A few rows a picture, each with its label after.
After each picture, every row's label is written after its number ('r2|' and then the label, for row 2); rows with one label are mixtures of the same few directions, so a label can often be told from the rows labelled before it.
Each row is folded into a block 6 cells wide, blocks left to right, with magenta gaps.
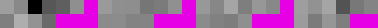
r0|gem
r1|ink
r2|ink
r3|ink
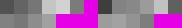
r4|ink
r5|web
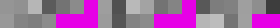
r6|ink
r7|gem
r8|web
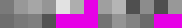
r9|web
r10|ink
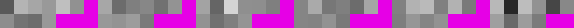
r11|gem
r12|gem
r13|gem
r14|ink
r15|gem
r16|gem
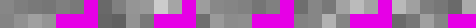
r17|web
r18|web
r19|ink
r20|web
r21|web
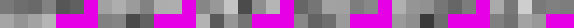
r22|web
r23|web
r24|ink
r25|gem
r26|web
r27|gem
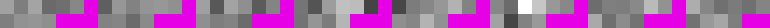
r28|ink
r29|gem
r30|gem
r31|ink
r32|web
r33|gem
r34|ink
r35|gem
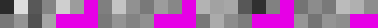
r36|gem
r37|gem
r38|ink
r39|ink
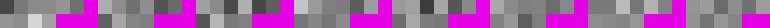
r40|web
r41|ink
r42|ink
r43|web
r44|ink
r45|web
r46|ink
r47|ink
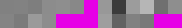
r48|web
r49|gem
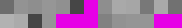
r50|web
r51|gem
